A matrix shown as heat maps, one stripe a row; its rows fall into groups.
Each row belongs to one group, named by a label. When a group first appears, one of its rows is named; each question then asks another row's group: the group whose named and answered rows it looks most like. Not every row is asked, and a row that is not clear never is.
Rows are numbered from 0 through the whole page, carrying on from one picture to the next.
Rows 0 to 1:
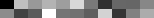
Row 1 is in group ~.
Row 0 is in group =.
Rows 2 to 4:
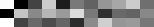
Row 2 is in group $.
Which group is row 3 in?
=
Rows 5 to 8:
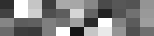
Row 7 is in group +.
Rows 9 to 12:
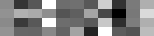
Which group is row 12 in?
+
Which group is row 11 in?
~
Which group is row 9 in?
~
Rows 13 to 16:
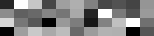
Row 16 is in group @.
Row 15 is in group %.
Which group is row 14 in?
+
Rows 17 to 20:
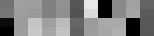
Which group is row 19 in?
@
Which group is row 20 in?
@
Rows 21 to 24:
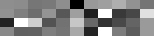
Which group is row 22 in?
+
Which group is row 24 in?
+
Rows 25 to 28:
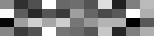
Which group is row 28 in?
~
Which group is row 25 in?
~
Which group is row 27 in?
@
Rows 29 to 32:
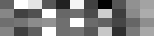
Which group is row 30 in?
~
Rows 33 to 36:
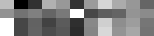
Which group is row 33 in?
$
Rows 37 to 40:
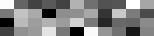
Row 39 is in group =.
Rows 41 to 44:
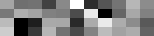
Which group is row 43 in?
$
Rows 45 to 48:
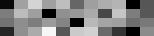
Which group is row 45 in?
@
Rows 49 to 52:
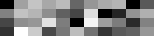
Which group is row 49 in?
@
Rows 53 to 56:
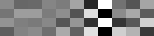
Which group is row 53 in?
+
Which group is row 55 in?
+
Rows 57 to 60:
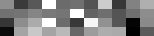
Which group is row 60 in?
@
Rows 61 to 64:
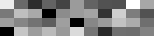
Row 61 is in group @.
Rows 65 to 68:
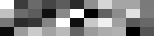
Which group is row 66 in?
%
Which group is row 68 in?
@
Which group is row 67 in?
$
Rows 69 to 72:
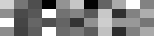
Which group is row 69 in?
%
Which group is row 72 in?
~
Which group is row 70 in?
~
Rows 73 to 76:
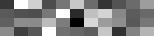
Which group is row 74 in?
$
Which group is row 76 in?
~
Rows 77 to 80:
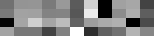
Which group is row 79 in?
@
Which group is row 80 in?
%
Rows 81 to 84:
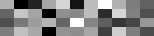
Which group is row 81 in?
$
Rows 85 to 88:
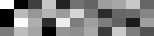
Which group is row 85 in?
$
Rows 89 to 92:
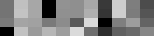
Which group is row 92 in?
=
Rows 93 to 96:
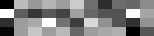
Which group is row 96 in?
@
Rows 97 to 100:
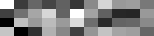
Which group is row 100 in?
$
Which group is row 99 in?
=
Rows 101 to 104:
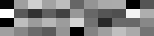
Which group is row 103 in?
=
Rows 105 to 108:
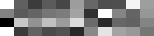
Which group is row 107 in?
=
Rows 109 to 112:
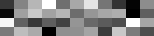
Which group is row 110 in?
@
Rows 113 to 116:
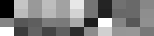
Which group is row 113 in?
=
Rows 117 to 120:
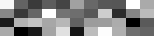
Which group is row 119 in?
@
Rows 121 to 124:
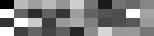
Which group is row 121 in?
=
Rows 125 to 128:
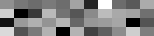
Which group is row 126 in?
$
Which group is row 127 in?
@
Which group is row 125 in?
+
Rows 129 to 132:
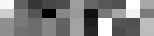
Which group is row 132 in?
+
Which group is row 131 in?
+
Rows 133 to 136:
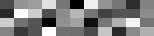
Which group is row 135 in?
%
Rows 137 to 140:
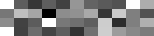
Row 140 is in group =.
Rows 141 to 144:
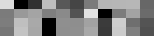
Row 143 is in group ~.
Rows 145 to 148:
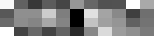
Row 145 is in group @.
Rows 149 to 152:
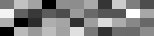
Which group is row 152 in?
=
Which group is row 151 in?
$
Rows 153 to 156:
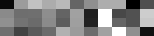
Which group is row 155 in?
+
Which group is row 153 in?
@
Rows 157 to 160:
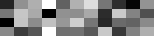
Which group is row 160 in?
~
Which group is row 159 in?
=
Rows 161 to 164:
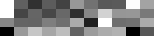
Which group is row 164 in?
@
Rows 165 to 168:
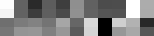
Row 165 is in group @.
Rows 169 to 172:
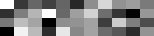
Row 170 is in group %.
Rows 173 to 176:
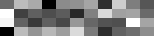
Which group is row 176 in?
=
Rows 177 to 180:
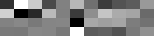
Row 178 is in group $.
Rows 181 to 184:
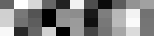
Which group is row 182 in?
%
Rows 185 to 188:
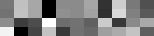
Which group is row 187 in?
~
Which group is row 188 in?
$
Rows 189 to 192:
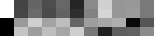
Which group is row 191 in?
@
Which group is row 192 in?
=
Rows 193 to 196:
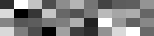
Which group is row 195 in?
+
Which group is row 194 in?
$
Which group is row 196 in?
%
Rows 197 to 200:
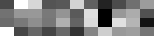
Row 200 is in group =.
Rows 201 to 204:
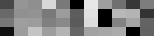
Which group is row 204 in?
@
